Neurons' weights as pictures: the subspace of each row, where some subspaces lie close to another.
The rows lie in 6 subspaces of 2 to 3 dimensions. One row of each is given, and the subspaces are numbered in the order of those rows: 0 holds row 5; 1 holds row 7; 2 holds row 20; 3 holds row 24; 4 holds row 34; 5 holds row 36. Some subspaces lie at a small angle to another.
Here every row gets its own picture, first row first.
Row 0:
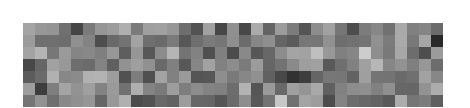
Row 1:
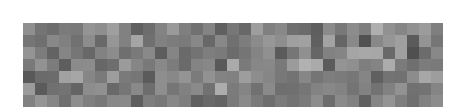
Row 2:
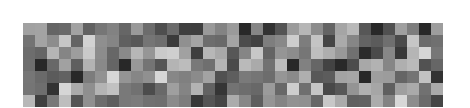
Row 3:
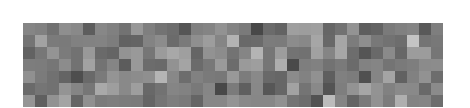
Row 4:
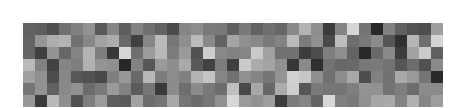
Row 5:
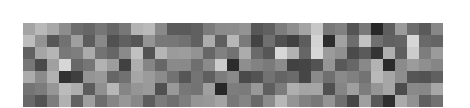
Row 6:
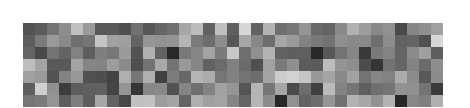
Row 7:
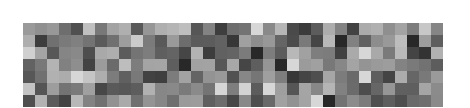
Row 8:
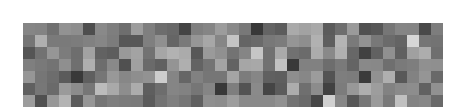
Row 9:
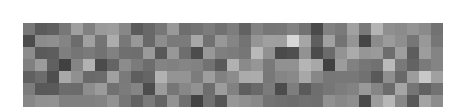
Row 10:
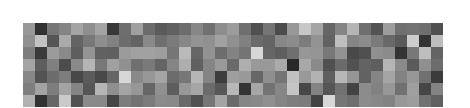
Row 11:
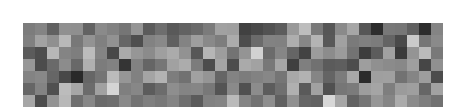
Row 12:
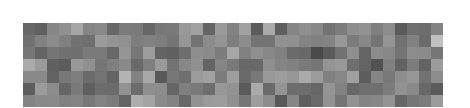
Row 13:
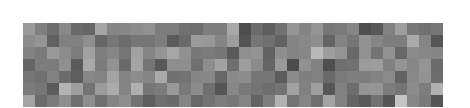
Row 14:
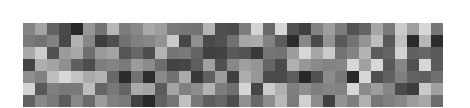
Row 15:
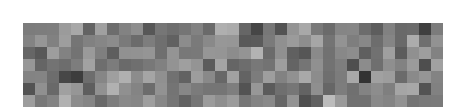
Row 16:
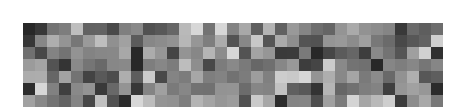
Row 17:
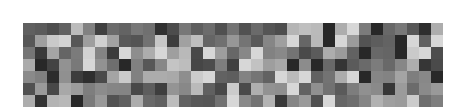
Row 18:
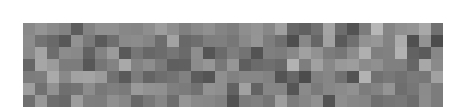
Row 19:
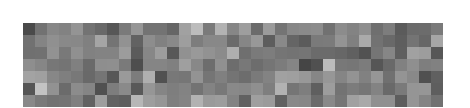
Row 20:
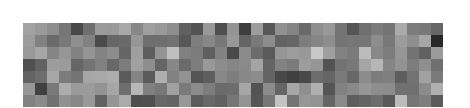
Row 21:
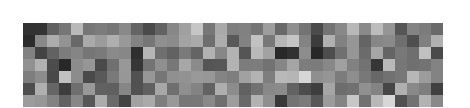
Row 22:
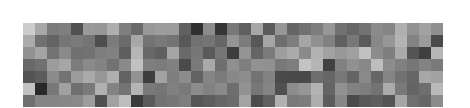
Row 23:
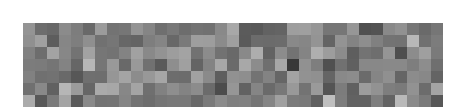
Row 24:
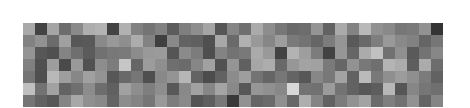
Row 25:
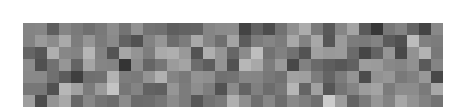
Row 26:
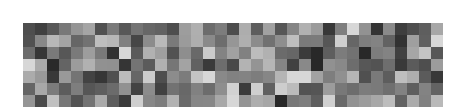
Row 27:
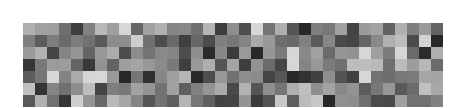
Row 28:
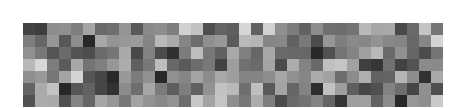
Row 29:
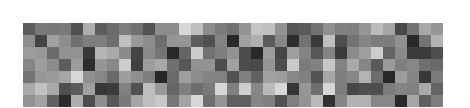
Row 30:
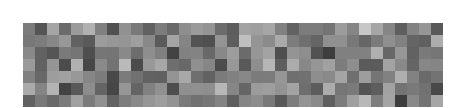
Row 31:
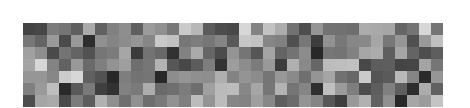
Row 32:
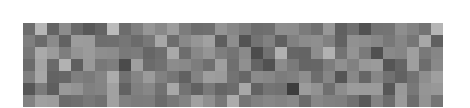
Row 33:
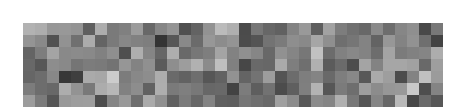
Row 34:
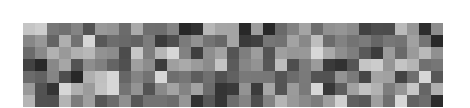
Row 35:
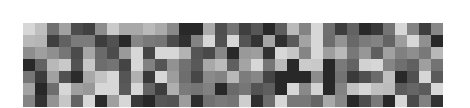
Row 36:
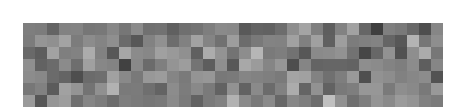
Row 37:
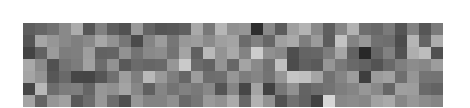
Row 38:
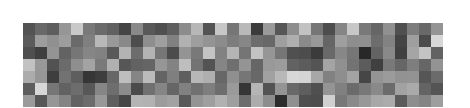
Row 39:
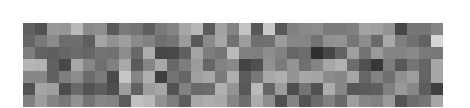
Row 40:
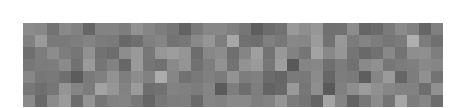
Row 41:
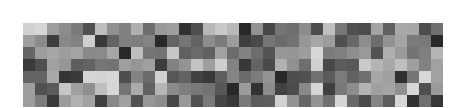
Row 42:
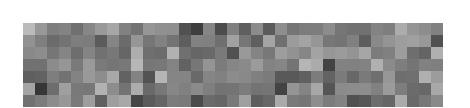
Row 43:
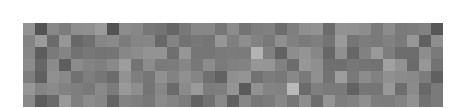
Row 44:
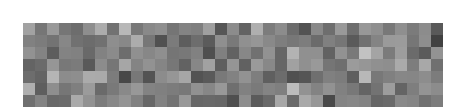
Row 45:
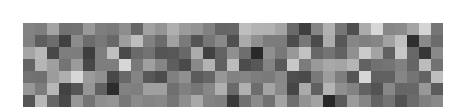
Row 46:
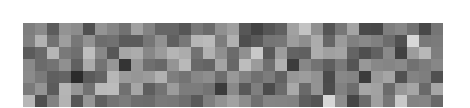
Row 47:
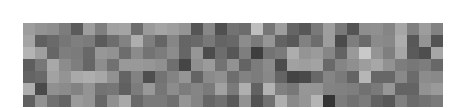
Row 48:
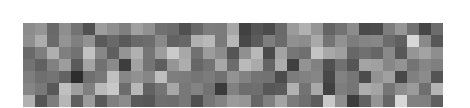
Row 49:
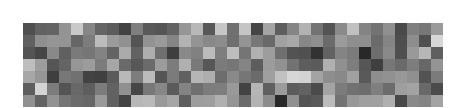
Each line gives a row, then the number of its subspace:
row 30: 3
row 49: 2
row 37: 1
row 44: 3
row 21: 0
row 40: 1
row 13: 3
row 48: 2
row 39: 5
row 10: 3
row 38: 2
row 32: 3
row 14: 4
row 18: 4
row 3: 1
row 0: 2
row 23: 3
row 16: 0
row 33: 4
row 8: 1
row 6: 2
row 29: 0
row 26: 5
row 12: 5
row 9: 0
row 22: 0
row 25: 5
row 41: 4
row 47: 1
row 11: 5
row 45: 5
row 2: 4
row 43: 3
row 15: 5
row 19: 0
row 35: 1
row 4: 5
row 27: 3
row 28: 4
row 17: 4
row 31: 4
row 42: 0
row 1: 0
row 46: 2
